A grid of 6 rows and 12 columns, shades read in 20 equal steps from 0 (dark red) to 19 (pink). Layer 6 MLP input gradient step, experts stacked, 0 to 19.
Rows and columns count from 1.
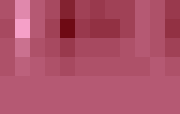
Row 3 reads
9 13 9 8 6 8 8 8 9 10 9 7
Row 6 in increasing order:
10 10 10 10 10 10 10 10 10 10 10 10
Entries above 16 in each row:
0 1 0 0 0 0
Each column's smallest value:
8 10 9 7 0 6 5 5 7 9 9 5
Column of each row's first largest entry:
2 2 2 2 1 1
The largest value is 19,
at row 2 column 2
